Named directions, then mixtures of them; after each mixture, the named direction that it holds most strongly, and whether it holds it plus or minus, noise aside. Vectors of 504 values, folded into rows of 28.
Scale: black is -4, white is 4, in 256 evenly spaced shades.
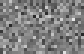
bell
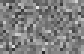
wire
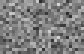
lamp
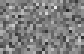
wire, minus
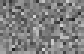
lamp, minus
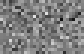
bell, minus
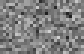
lamp, plus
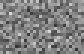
lamp, plus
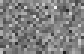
bell, minus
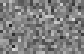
bell, plus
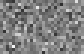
wire, plus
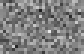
wire, plus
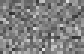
lamp, minus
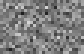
wire, plus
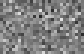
bell, plus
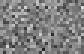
wire, minus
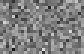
wire, plus
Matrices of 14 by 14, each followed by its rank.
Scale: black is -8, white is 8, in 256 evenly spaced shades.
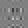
one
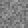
full rank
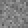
full rank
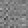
three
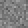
full rank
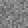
full rank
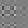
one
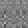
three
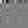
one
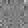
three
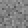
full rank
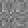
three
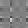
one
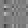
one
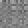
three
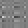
one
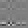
one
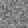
full rank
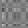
one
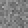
full rank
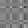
one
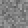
full rank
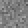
full rank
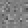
three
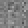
three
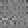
three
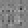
three
